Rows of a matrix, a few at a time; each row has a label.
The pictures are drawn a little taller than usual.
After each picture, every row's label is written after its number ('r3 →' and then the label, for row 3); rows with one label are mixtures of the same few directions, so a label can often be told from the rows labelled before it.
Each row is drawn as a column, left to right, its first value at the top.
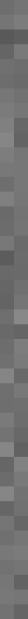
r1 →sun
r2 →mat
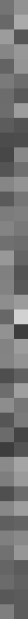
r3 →sun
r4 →mat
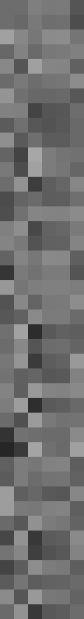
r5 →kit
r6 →sun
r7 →sun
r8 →sun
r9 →sun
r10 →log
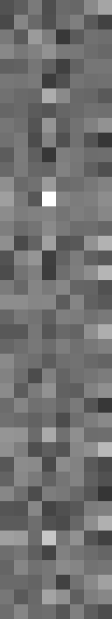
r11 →log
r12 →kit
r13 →sun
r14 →log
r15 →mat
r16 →kit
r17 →kit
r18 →kit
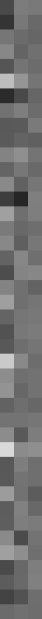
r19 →log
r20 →log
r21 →kit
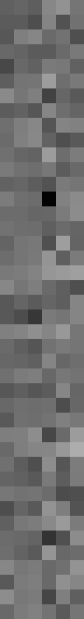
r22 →mat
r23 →mat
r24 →mat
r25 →log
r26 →kit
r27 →kit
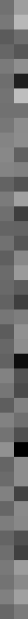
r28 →sun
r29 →log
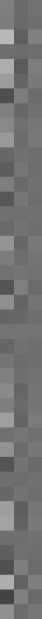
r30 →mat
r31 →mat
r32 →mat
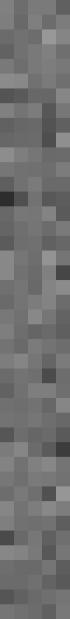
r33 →log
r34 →log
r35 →mat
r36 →sun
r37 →kit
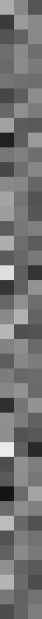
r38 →kit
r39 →mat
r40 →kit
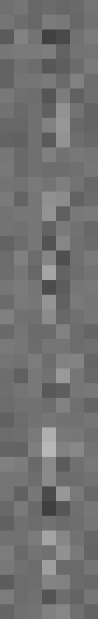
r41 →mat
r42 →sun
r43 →log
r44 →kit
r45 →sun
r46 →log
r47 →sun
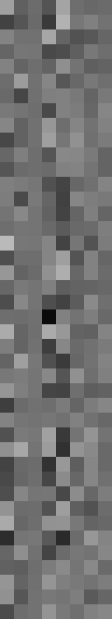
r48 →kit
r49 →log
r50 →log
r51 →mat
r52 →log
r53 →sun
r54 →kit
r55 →sun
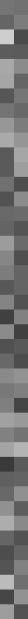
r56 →mat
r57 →sun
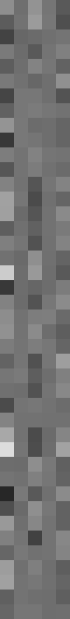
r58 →kit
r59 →sun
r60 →log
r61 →mat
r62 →log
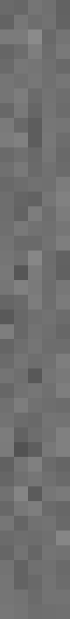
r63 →mat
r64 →kit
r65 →sun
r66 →sun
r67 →log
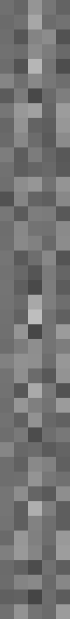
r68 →log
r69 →sun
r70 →mat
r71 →sun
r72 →sun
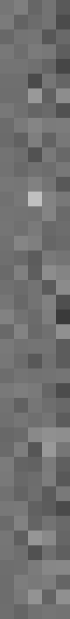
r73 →mat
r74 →kit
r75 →log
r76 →kit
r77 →mat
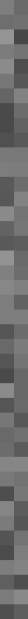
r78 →sun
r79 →mat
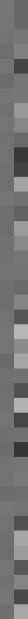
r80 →log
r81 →sun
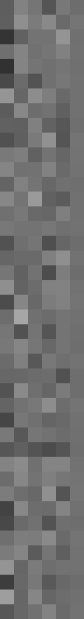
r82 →mat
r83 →mat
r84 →log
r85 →kit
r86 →sun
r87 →kit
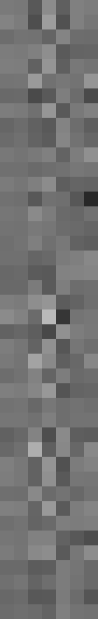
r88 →mat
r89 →mat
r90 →log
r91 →mat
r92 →mat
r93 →log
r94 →log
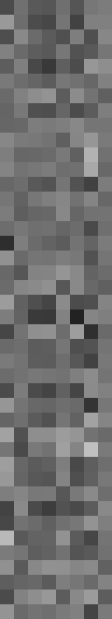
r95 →kit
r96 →kit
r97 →mat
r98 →mat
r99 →kit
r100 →mat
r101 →sun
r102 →mat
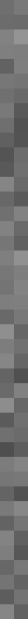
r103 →sun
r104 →sun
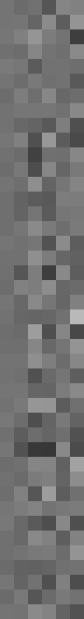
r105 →mat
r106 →kit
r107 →sun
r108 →kit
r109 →kit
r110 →mat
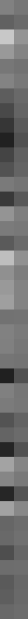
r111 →sun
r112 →sun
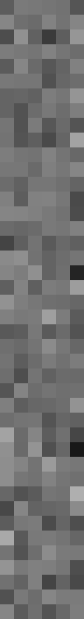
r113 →kit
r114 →sun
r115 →kit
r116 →mat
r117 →mat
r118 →kit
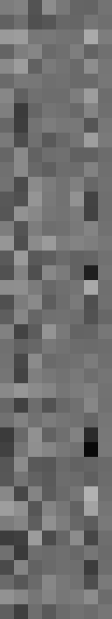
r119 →kit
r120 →sun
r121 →log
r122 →kit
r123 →kit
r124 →log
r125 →kit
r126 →mat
